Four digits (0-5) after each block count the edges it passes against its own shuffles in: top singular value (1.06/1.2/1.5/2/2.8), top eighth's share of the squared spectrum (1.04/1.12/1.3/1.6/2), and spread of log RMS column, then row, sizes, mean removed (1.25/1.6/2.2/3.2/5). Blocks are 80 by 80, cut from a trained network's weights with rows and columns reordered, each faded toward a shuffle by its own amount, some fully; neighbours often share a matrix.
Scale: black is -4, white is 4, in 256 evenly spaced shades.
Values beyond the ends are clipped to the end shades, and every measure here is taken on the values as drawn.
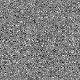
3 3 0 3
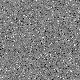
0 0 0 0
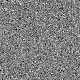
0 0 0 0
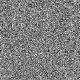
3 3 1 1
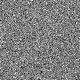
0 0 0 0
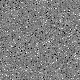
0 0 0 0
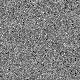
0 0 0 0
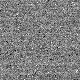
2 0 0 0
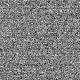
2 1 0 0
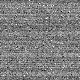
4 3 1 1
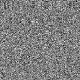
3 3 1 2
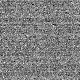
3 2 0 0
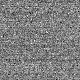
2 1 0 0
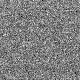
1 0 0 0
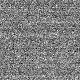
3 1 0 0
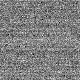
3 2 0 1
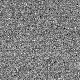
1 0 0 0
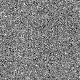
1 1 0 0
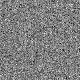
0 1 0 1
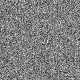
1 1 0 0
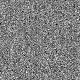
1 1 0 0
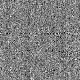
2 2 0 2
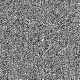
2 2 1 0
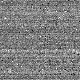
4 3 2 1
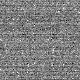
3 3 1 1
